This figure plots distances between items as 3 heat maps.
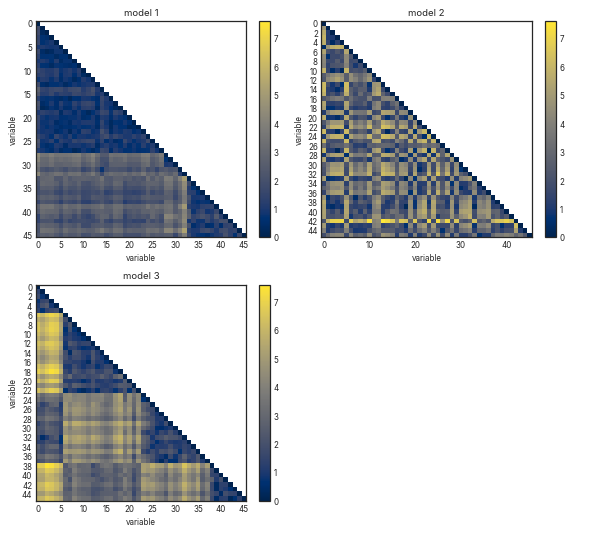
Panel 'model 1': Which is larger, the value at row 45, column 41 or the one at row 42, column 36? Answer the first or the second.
the first
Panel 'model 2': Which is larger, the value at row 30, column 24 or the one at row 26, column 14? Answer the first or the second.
the second
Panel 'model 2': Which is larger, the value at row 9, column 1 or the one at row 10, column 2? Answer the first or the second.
the first
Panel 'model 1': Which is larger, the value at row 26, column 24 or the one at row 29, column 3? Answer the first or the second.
the second
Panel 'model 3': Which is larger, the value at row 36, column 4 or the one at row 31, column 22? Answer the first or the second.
the second
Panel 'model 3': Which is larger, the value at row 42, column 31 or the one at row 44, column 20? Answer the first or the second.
the first
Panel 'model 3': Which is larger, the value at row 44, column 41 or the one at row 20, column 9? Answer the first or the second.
the first
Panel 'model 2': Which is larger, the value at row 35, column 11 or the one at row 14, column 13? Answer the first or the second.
the first
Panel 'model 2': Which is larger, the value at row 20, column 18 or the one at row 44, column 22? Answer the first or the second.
the second
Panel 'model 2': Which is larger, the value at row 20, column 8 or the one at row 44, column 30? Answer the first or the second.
the second
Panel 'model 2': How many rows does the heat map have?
46
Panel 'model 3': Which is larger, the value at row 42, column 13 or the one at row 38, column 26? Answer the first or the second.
the second
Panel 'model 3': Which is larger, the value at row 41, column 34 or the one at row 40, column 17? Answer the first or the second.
the first
